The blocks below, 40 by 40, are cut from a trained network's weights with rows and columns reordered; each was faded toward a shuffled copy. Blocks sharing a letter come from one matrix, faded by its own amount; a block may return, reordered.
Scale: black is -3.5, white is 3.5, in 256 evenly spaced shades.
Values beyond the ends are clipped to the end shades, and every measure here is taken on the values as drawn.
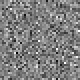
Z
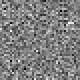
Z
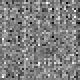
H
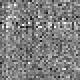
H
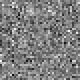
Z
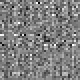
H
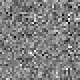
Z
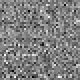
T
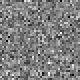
Z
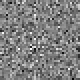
Z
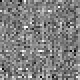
H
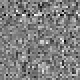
T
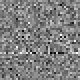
T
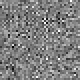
Z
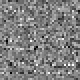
T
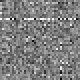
T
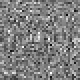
Z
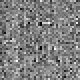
H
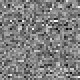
T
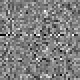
T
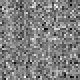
H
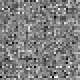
H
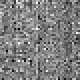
H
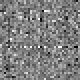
H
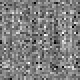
H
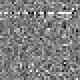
T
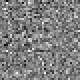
Z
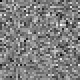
Z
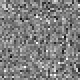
Z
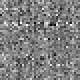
H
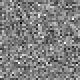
Z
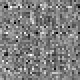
H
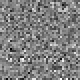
T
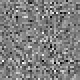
T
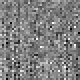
H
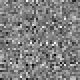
T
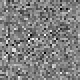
Z
